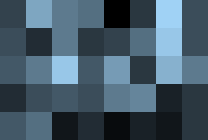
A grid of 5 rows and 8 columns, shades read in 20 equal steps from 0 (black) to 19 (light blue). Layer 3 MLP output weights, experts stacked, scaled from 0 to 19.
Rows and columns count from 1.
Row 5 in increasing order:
1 2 2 3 4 5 8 10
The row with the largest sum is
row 3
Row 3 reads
8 11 18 8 14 5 16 11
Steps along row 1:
up down down down up up down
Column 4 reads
10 5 8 7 4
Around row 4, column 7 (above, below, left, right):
16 2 12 5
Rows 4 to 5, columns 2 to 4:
7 8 7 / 10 2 4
